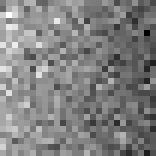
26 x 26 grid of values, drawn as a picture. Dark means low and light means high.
Slope: up to the left. Average level on the scale: 50%. Grain: fine. Odd rows or columns: none. Stripes: none.
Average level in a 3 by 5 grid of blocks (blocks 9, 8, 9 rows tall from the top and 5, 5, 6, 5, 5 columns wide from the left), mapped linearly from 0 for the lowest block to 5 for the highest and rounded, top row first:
5 4 3 1 0 | 4 3 2 1 0 | 4 3 2 1 0
